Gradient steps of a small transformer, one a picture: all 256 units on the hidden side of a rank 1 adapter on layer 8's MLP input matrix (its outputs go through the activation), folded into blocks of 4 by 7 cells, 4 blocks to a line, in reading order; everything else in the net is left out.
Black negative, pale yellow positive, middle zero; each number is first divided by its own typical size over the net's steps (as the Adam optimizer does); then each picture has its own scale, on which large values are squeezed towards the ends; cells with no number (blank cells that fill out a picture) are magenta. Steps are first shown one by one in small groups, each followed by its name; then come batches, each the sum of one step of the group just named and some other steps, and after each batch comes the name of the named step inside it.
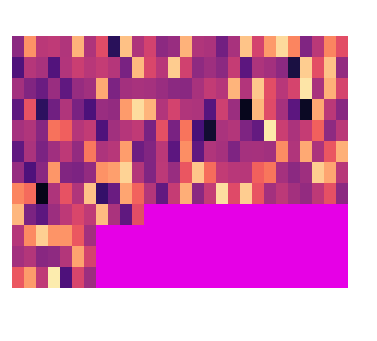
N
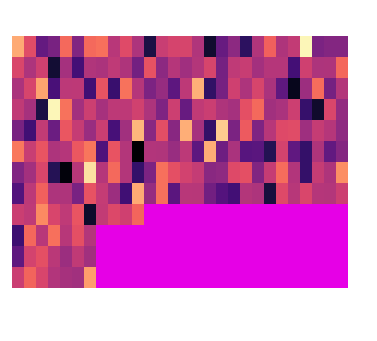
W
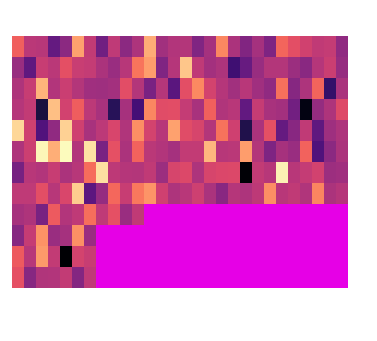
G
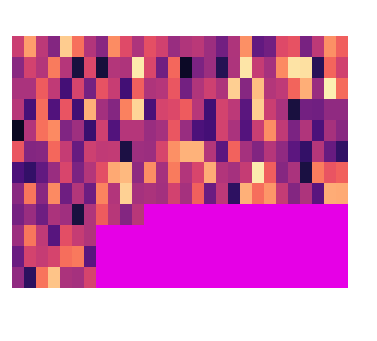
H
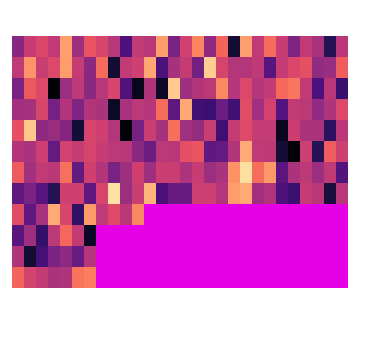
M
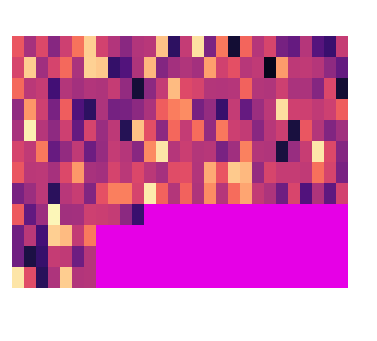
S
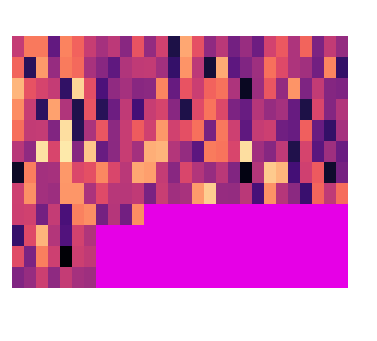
G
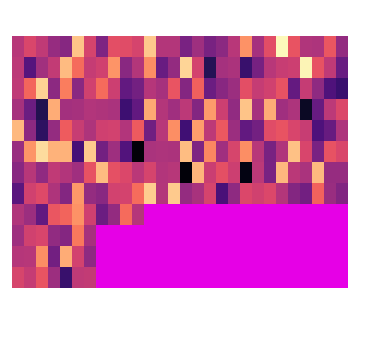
G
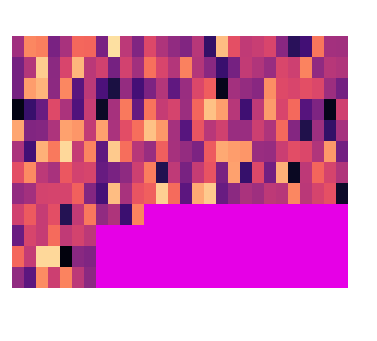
G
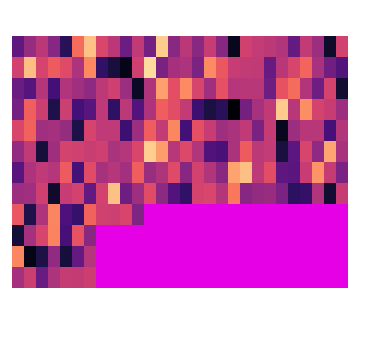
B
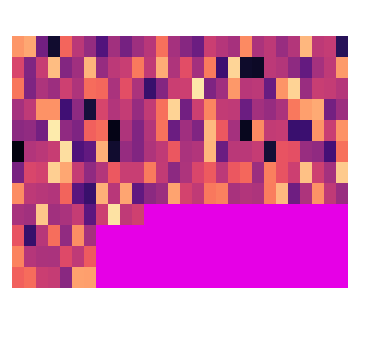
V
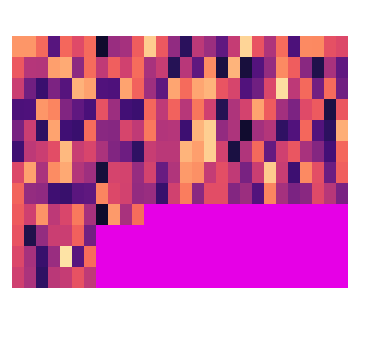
V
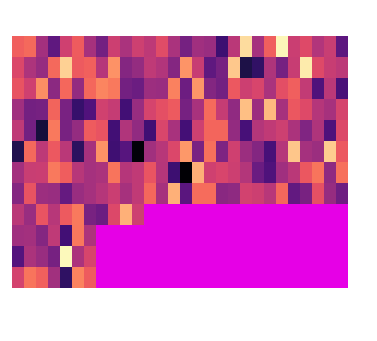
V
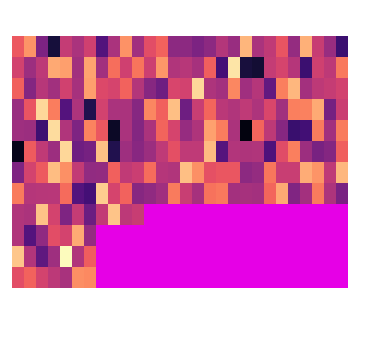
V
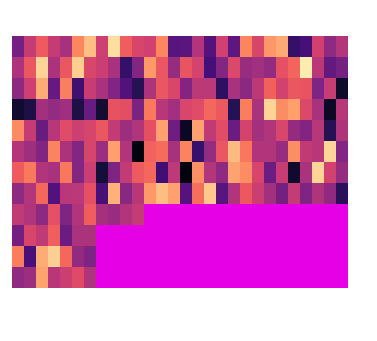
B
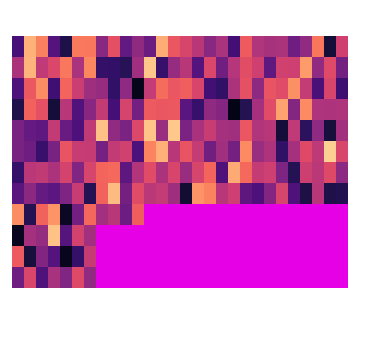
B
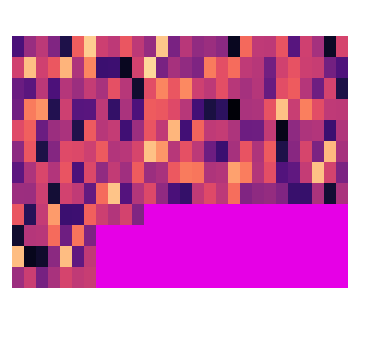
B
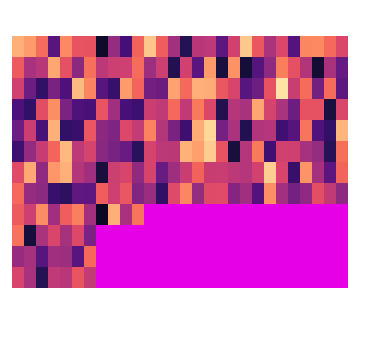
V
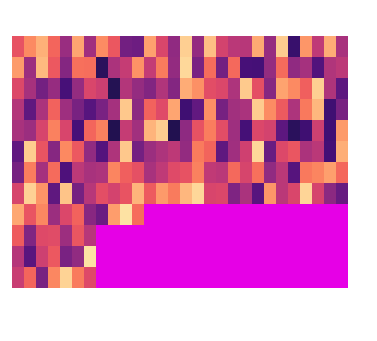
V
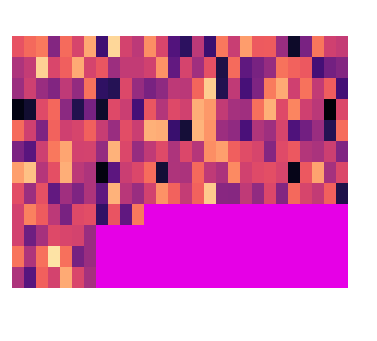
V
